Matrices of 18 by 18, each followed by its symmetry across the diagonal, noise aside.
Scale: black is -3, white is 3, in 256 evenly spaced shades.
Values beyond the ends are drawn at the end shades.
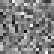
antisymmetric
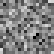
symmetric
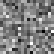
antisymmetric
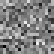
neither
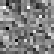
antisymmetric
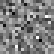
symmetric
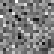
symmetric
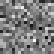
neither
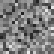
symmetric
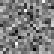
neither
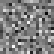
antisymmetric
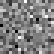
antisymmetric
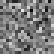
neither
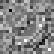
symmetric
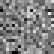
neither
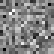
symmetric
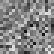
symmetric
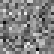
neither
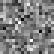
antisymmetric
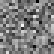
neither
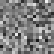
antisymmetric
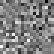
antisymmetric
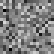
neither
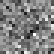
symmetric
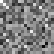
symmetric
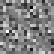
antisymmetric
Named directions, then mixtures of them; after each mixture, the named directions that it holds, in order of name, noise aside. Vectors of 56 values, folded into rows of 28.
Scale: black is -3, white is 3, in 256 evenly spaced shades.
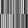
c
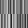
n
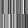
c, n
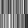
c, n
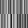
n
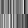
c, n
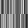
c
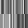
c, n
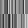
c, n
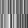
c, n
